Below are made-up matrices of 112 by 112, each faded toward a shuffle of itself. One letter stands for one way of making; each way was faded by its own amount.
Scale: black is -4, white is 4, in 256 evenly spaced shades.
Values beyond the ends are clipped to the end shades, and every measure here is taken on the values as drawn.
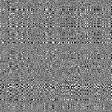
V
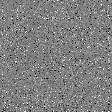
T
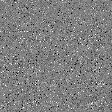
T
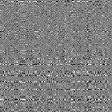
V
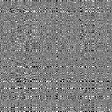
V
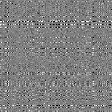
V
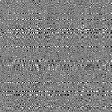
V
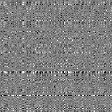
V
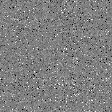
T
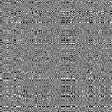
V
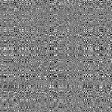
V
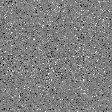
T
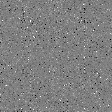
T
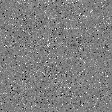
T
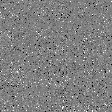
T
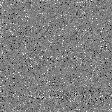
T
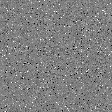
T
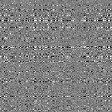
V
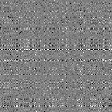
V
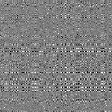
V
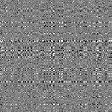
V
